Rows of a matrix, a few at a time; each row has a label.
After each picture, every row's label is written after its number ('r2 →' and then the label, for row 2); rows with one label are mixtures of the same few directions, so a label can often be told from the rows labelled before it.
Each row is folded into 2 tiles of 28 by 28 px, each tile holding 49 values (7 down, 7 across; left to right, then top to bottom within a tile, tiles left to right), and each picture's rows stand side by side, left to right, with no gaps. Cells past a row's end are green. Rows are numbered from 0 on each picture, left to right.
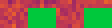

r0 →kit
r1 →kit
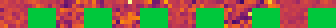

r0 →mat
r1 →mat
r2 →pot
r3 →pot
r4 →pot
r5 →pot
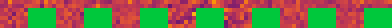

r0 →kit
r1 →kit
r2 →pot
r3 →pot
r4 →mat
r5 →kit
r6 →pot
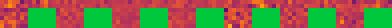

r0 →mat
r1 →kit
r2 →pot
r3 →mat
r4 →mat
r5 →kit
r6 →pot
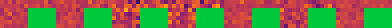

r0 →kit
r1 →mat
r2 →pot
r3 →mat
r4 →pot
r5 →mat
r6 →mat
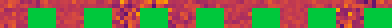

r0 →mat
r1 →pot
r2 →kit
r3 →mat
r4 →pot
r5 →mat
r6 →mat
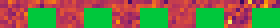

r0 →kit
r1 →kit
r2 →pot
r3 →pot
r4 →pot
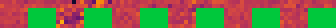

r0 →pot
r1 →pot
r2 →kit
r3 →pot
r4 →kit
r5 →mat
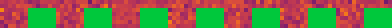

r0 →mat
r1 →mat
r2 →pot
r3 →mat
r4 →mat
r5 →mat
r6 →kit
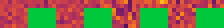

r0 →kit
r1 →pot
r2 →kit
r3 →kit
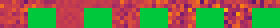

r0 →pot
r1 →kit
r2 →kit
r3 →mat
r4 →mat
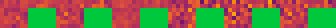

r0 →kit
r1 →kit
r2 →mat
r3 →mat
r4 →kit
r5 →kit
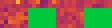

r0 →pot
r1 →kit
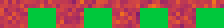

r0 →kit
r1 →pot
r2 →kit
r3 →kit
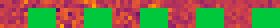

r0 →pot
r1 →mat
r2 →kit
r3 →mat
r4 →kit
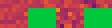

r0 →pot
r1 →mat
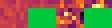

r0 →kit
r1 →kit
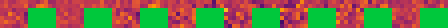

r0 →kit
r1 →kit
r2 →kit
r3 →kit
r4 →mat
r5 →mat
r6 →mat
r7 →mat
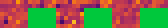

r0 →pot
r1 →pot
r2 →pot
